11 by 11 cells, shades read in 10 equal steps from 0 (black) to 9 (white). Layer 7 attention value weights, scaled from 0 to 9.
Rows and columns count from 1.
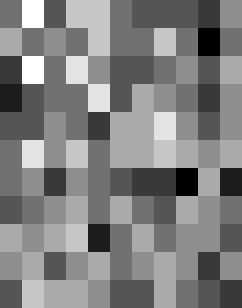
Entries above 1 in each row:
11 10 11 10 11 11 9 11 10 11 11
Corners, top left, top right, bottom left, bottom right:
4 5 3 2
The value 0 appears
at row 2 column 10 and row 7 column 9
